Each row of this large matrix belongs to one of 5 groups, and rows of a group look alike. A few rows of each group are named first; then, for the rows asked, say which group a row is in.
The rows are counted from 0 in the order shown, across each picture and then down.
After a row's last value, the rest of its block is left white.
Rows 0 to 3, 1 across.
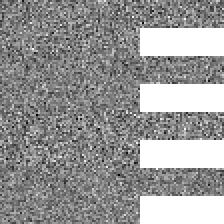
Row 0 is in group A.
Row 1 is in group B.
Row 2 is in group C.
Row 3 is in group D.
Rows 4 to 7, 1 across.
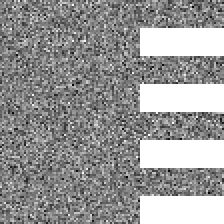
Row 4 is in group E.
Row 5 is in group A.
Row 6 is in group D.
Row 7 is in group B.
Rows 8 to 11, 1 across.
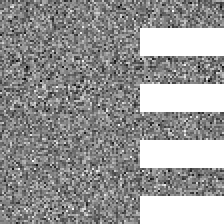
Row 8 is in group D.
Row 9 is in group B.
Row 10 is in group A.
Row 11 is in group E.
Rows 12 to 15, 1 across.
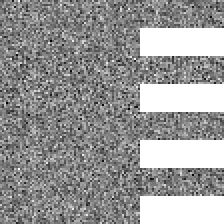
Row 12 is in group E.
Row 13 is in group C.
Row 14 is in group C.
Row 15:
E
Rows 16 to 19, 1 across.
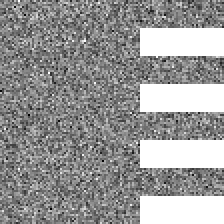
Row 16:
E
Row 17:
D
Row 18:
C
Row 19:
E
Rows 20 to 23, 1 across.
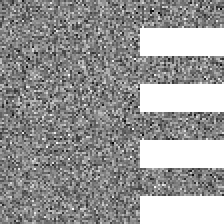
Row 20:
A
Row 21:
C
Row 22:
A
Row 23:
E
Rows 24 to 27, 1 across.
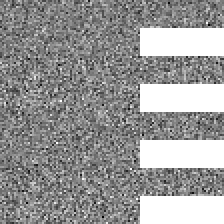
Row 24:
B
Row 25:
C
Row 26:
A
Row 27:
C
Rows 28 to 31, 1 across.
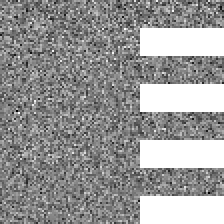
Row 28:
D
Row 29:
E
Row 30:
E
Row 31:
B
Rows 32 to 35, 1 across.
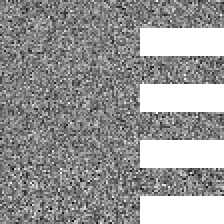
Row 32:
D
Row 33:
A
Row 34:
D
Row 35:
E
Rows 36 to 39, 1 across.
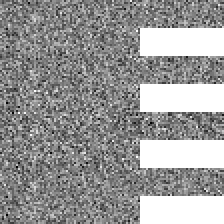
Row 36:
C
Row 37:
C
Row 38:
E
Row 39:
C
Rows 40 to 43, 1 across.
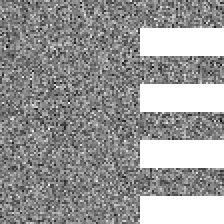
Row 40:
C
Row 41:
A
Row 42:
D
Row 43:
D
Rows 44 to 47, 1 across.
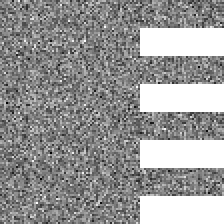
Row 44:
E
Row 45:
C
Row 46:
E
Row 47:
B
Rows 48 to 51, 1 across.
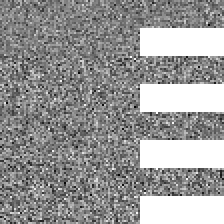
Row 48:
B
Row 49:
C
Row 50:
D
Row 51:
D
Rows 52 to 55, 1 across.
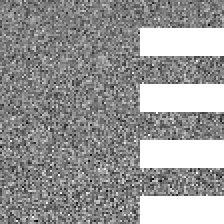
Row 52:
B
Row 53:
A
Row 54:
D
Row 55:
A
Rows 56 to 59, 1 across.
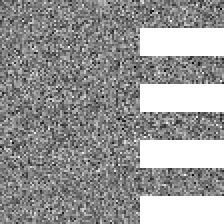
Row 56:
A
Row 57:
E
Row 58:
D
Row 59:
E
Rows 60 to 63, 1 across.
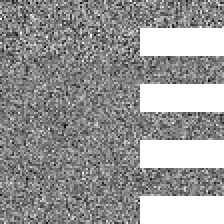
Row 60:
C
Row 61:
B
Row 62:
D
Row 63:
B
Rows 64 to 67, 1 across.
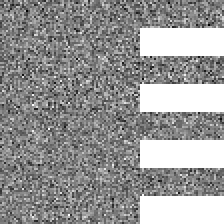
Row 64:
B
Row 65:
A
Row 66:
D
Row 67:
A
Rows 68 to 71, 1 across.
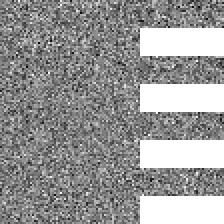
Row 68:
E
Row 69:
D
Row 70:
D
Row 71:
A
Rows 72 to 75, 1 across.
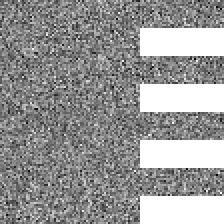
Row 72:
A
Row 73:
A
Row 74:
D
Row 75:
C
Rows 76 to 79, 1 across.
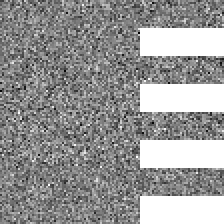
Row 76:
B
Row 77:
D
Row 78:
E
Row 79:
D
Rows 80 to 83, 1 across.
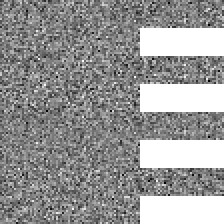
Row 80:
B
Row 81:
B
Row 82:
B
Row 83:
E
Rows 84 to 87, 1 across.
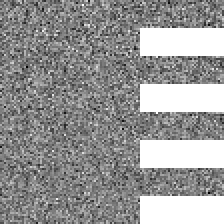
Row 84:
B
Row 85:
D
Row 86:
D
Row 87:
B
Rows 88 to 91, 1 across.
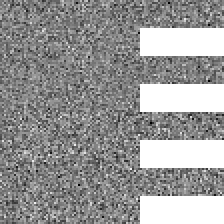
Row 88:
B
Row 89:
B
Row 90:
E
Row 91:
C
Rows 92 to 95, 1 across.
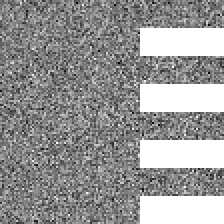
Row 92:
B
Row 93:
D
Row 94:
A
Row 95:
A
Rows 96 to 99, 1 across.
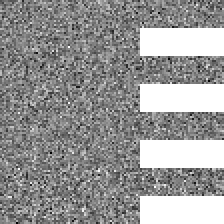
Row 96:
A
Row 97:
B
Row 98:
E
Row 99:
E
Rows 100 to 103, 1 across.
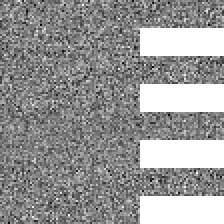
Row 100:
B
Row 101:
A
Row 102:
B
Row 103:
A
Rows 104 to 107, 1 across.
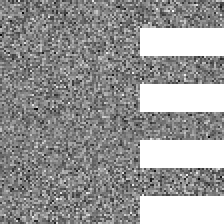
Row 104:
D
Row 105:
A
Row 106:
B
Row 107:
A
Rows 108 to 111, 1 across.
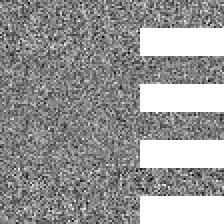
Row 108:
C
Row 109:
B
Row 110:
D
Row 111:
E
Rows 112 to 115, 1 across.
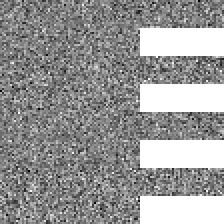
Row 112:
B
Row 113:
D
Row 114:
E
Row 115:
C
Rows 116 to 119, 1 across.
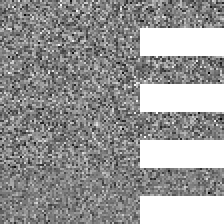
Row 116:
E
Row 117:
D
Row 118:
D
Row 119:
B
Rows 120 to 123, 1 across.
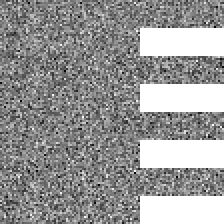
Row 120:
C
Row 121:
D
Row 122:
B
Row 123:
C
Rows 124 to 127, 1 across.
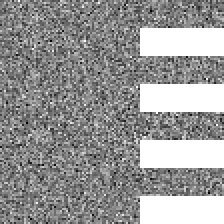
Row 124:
E
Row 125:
C
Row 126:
D
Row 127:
B
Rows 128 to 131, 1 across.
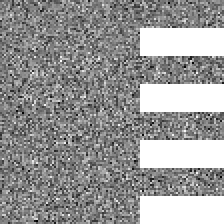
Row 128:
B
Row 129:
E
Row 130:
A
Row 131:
A
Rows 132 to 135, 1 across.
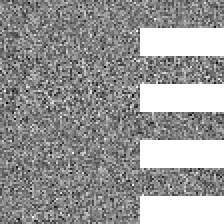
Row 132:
C
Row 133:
C
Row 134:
E
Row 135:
A
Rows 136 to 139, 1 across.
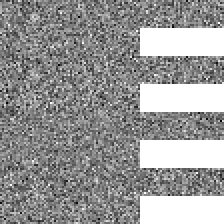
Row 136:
C
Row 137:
C
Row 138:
A
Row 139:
D
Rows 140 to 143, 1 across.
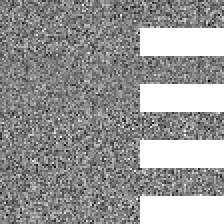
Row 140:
B
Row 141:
B
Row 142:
A
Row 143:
C
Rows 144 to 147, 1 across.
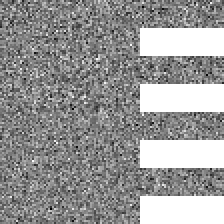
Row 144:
A
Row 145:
E
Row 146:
A
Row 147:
E
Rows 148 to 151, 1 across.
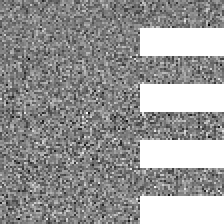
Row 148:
B
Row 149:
C
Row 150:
B
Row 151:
C
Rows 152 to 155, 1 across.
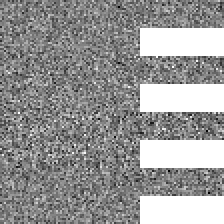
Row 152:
D
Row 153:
D
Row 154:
E
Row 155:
B
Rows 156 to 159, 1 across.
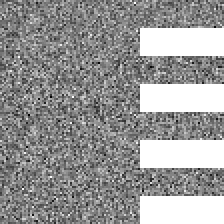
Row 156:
C
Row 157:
E
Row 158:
C
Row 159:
A
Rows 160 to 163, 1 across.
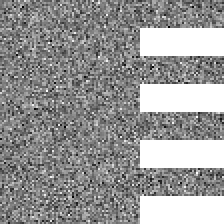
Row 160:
E
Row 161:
A
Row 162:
D
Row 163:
A
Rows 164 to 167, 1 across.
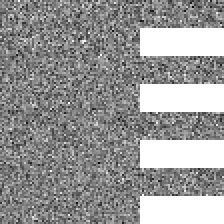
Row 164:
E
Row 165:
A
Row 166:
D
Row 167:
A
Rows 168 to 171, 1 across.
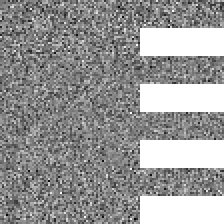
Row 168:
D
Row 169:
B
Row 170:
C
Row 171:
C
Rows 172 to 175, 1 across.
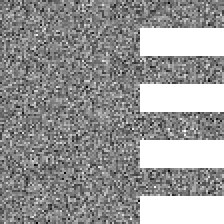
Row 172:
B
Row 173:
B
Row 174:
A
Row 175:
B
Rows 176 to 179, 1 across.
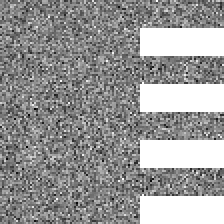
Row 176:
D
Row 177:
A
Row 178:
C
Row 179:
A
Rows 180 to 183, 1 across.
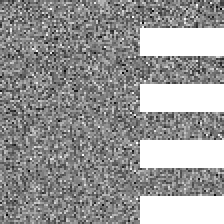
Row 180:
A
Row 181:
D
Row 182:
C
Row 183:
C
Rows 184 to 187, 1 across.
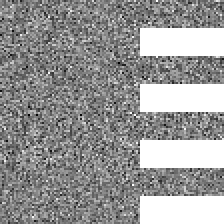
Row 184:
D
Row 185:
D
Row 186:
C
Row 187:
A
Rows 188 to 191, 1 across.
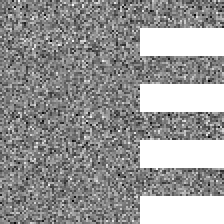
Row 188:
E
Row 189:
B
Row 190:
B
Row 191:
D
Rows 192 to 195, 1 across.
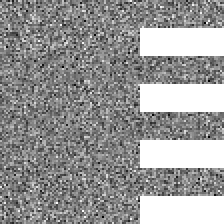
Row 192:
C
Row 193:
B
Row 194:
B
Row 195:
C
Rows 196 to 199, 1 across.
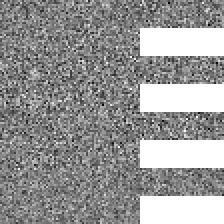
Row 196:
B
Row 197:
C
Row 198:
A
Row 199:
E
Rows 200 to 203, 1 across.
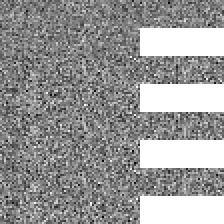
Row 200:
B
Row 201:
C
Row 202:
C
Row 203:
C
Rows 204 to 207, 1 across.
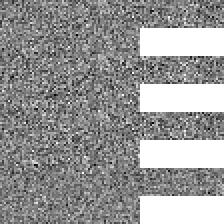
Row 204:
A
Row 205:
A
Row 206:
A
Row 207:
B
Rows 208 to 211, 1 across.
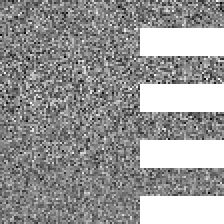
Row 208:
D
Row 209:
C
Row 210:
E
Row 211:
B
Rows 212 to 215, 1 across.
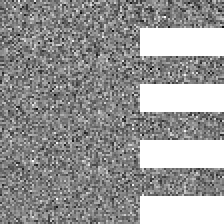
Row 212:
E
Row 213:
A
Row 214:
A
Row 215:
A
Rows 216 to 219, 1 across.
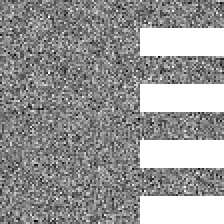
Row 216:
D
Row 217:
D
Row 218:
A
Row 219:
A
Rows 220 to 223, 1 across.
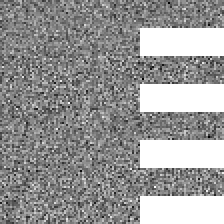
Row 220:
B
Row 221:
A
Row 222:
B
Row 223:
C
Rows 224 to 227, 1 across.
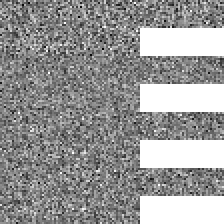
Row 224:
C
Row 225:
D
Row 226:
E
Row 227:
E
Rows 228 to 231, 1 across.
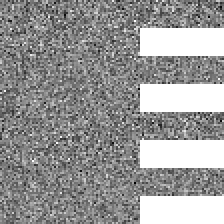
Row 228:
D
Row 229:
C
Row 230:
A
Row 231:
C
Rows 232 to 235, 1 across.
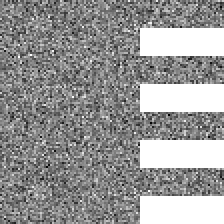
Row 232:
D
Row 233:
E
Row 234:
B
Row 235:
D
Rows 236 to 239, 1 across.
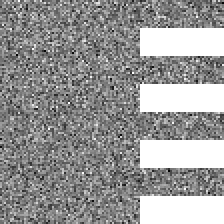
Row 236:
E
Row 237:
A
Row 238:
D
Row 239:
B
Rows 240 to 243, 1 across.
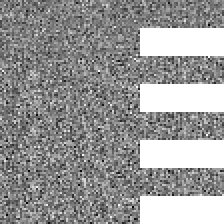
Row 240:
B
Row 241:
C
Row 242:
C
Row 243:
C
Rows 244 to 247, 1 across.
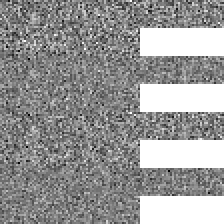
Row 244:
C
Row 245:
C
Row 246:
C
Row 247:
B
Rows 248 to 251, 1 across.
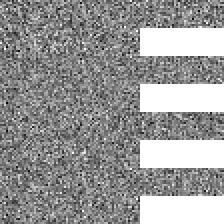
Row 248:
C
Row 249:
C
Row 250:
E
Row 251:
C
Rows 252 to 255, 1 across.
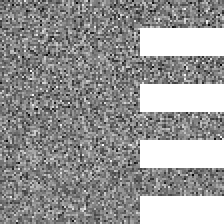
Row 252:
B
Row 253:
A
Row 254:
C
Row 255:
E
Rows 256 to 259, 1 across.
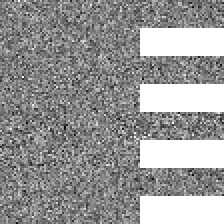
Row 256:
E
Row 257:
A
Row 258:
D
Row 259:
E
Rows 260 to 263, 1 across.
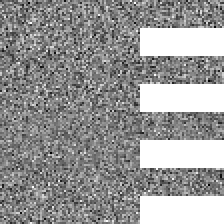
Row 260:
C
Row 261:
B
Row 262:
E
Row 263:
D
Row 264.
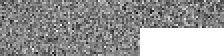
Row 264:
A
